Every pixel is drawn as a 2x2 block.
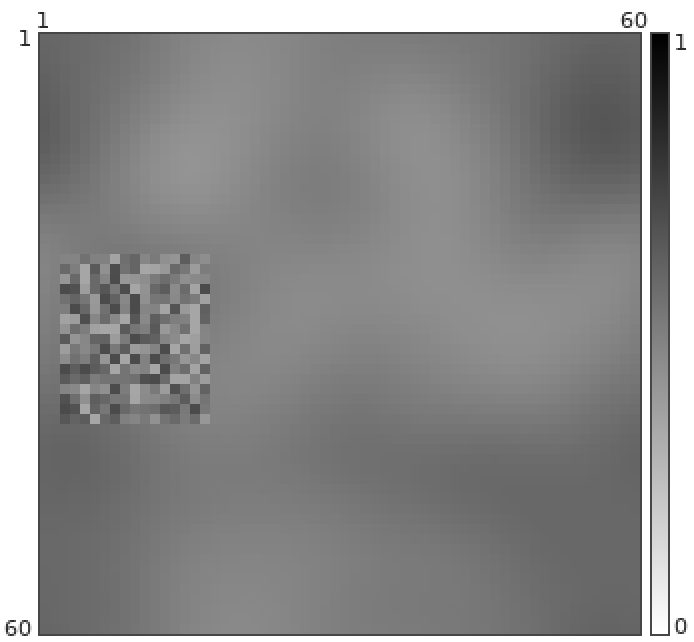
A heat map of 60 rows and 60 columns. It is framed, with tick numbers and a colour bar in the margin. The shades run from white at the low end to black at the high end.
Stripes: none. Roughest part: middle left. Average level on the scale: 50%. Odd patch: rougher, in the middle left. Odd rows or columns: none.
